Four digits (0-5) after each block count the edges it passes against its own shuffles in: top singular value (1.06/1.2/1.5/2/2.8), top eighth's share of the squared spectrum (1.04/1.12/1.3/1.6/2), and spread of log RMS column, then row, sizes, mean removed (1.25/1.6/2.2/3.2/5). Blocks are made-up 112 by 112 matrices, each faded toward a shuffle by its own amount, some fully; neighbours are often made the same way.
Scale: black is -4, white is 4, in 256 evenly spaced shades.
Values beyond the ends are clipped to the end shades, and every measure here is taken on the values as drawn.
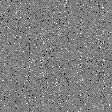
2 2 2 1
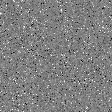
0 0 0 0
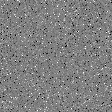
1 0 1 0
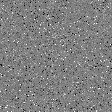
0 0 0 0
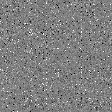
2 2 2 1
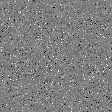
0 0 0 0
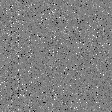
2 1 1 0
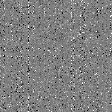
2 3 3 1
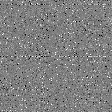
4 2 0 1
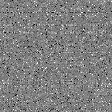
4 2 1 1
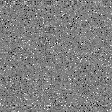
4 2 0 1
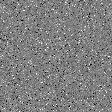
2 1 0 0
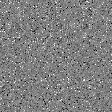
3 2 1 1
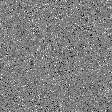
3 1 0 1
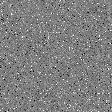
2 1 0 0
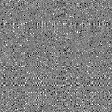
5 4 2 3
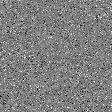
2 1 0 0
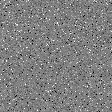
1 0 0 0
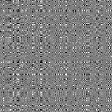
5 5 4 4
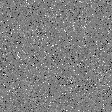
0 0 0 0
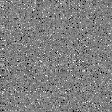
4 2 1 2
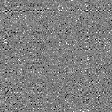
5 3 2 2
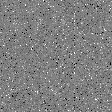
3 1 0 0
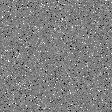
0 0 0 0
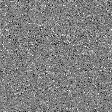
1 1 0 2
